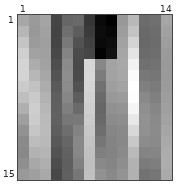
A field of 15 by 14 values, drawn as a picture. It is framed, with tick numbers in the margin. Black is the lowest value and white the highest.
The grain runs up and down. The top middle is the ninth with the lowest average. In the top middle lies a patch that is lower than the rest.
